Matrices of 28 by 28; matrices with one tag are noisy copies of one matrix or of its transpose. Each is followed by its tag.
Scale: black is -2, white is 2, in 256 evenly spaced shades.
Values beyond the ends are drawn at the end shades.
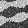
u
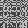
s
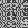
s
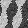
u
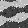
u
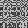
s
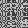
s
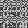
s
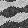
u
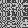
s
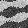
u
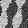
u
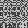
s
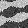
u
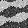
u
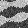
u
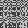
s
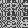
s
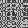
s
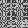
s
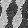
u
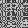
s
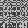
s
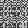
s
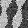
u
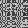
s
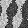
u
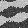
u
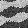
u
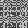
s
